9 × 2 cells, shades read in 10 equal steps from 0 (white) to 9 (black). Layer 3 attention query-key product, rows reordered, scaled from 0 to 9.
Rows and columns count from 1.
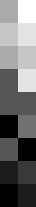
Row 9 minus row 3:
6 6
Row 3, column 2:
2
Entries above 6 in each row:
0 0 0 0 0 1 1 2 2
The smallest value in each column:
2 0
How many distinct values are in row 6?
2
